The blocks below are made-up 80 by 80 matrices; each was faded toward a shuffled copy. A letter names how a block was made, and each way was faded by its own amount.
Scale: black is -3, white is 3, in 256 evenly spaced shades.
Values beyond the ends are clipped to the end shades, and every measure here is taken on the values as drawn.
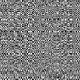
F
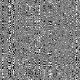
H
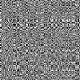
F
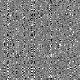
H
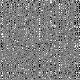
H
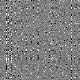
H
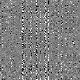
H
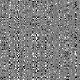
H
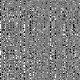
H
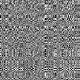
F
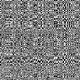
F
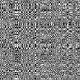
F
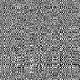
F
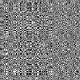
F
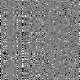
H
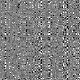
H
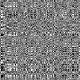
F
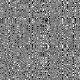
H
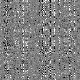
H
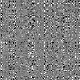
H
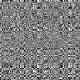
F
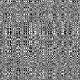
F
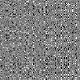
H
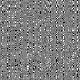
H
